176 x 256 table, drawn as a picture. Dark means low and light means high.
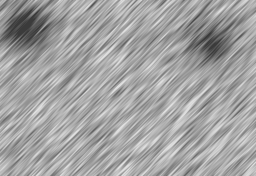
No row or column stands out. Streaks slant up to the right. Neither half mirrors the other. Two dips sink into the field. The ninth with the lowest average is the top left.
